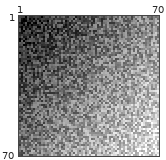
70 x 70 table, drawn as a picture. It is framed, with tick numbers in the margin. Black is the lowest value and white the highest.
Grain: fine. Mirror symmetry: none. Odd rows or columns: none. Slope: up to the bottom right. Ninth with the lowest average: top left. Average level on the scale: 50%. Ninth with the highest average: bottom right.
